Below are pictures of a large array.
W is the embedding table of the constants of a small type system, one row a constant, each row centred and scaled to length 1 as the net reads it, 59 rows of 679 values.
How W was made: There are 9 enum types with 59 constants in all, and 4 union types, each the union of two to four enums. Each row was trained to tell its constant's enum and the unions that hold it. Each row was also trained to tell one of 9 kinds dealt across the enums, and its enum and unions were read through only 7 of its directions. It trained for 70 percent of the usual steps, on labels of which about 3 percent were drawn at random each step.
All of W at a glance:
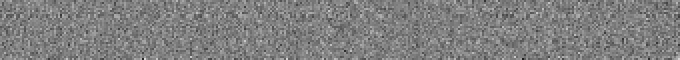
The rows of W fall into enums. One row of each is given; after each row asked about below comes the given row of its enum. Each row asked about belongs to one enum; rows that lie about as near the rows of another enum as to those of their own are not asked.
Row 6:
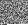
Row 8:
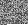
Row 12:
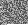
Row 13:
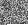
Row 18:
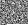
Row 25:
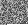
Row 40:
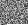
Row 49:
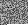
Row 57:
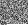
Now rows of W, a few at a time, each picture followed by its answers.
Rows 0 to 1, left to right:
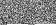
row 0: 25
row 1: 12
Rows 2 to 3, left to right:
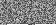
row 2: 25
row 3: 40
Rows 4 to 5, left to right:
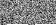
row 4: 13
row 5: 18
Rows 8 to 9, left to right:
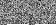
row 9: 13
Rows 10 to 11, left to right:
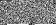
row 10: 6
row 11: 57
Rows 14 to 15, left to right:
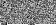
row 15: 57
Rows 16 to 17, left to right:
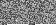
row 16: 57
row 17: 57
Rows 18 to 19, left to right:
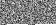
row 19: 12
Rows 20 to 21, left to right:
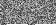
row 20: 13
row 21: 49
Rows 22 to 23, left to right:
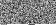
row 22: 25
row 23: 6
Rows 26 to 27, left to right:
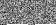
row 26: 6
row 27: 18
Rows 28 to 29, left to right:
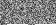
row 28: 13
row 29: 49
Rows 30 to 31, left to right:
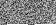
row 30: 40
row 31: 6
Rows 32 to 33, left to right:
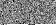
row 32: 40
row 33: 6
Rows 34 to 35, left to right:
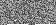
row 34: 49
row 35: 57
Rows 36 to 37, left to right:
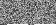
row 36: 6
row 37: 8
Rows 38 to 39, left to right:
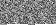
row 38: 25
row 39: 49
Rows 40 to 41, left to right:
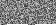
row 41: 49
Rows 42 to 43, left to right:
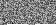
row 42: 40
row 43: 25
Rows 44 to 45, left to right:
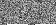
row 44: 13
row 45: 57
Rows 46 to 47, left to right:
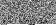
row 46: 25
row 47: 6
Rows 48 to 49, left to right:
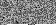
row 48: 8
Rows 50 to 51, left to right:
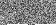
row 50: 18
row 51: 8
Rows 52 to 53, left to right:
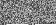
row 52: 57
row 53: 13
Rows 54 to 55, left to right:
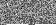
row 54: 49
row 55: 13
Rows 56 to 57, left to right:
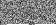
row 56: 12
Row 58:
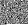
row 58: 25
